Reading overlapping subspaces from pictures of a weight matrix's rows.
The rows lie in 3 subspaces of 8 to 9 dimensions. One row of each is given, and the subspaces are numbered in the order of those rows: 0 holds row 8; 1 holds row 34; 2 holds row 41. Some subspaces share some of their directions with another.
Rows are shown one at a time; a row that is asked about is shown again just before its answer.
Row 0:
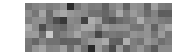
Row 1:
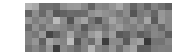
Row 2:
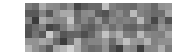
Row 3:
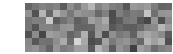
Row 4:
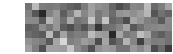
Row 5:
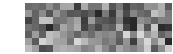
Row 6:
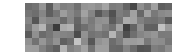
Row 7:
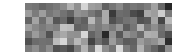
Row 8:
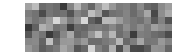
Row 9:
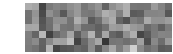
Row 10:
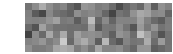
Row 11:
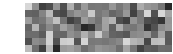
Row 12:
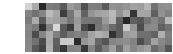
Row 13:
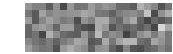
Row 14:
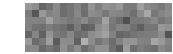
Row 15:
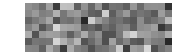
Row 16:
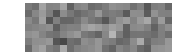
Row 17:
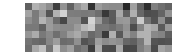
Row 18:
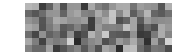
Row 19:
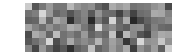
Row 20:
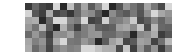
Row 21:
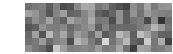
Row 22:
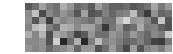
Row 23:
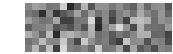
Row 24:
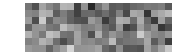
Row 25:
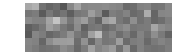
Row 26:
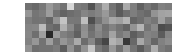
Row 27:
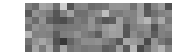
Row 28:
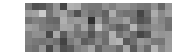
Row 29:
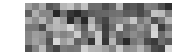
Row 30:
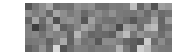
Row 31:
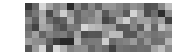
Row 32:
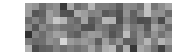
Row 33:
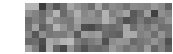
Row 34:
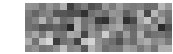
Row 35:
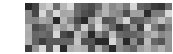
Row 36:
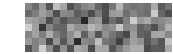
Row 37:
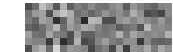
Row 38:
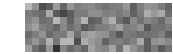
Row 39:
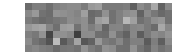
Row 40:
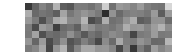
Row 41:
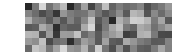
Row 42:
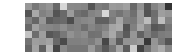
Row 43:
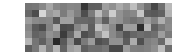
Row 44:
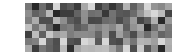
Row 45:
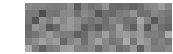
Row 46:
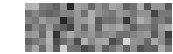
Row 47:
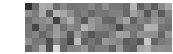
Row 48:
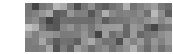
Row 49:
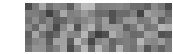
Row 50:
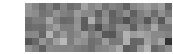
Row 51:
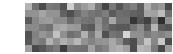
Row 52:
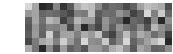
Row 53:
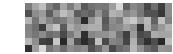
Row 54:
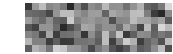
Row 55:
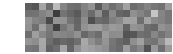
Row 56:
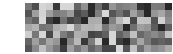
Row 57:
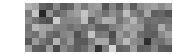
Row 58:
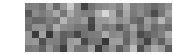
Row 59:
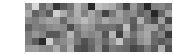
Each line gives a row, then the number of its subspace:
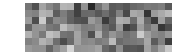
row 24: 1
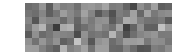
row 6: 1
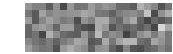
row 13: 1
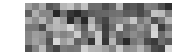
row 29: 0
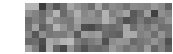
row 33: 0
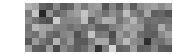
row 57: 1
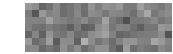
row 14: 1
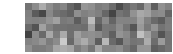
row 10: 2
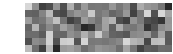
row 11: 1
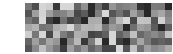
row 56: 2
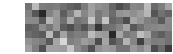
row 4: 2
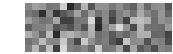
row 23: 2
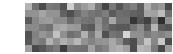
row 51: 2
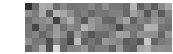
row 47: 1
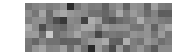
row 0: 0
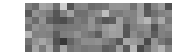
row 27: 0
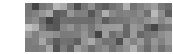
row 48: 0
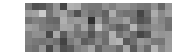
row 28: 2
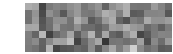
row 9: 1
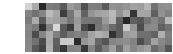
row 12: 1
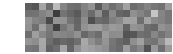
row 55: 0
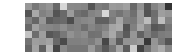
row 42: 0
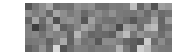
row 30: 1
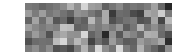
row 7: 1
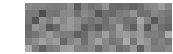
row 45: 1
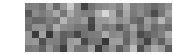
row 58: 0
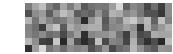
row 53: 0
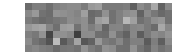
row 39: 1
